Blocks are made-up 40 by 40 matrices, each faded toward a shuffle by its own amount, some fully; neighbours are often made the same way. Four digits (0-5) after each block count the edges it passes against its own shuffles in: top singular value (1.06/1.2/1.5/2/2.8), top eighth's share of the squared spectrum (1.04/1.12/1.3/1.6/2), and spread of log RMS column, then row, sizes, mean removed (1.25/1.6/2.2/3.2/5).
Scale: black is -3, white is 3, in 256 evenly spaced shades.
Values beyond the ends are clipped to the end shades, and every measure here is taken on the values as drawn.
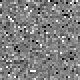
0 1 0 0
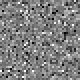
2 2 0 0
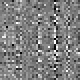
4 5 3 2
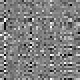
4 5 3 3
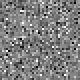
2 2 1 0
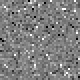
0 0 0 0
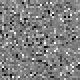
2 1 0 0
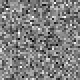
0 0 0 0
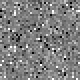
0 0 0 0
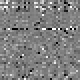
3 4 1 2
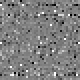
2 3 0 1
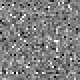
1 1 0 0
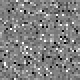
0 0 0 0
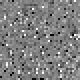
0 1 0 0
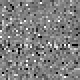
2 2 0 1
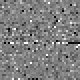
3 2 0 1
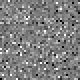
0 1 0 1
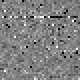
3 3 0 1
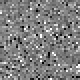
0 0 0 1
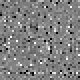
3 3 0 1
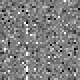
3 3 2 0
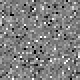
0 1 0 0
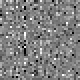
3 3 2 0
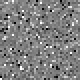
0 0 0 0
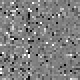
2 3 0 1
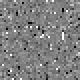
1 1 0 0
